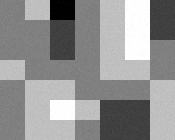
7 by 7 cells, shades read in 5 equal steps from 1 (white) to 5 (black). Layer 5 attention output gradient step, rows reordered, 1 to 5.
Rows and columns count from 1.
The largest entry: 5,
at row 1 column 3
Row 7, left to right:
3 2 2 3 4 4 2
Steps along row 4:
up same same down same up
